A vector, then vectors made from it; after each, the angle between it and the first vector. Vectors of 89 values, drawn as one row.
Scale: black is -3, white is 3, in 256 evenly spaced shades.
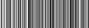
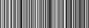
orthogonal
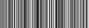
orthogonal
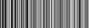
nearly opposite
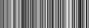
orthogonal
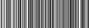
nearly parallel
